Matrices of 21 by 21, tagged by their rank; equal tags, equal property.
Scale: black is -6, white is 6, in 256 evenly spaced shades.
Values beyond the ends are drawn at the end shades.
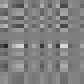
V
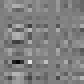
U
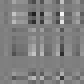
V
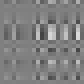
V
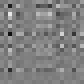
U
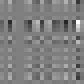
V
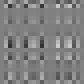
V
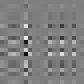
V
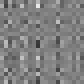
U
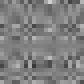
U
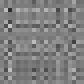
U
